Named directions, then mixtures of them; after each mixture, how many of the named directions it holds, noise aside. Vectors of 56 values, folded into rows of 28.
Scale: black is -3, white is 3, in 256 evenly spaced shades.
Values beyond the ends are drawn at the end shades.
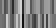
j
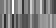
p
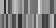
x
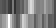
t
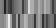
three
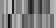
three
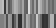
one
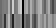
two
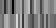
two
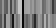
two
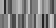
two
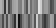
one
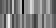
three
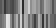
two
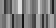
three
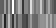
one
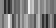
three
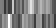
three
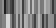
three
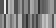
two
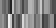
three
